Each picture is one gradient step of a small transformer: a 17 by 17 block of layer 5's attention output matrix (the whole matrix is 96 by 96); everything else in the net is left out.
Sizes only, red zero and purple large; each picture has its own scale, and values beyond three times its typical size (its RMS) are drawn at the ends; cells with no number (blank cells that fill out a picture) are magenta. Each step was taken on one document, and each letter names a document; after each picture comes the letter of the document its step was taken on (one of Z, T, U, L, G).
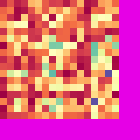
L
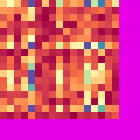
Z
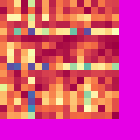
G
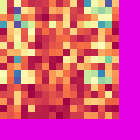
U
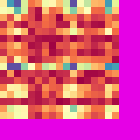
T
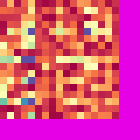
G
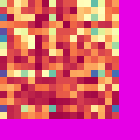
U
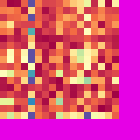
Z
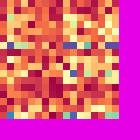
T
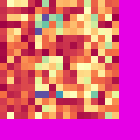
L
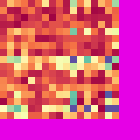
T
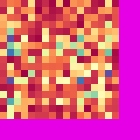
U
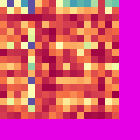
Z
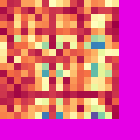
L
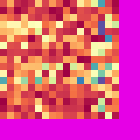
U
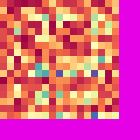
L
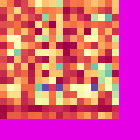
L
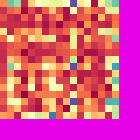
T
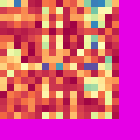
U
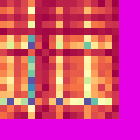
Z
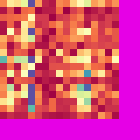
G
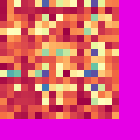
L
